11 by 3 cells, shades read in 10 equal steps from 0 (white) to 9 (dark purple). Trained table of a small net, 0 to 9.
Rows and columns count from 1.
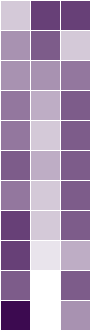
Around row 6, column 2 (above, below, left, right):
2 2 6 6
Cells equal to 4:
4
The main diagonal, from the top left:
2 6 5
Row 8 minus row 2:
3 -4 4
